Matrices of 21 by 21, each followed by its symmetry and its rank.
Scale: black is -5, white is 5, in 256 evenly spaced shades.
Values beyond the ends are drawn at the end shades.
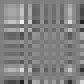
symmetric, rank one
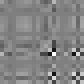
symmetric, rank two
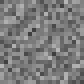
symmetric, full rank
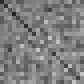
symmetric, full rank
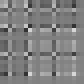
symmetric, rank one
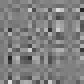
antisymmetric, rank two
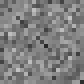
symmetric, full rank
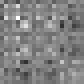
symmetric, rank two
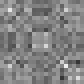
symmetric, rank three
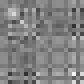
symmetric, rank three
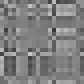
antisymmetric, rank two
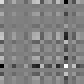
symmetric, rank one
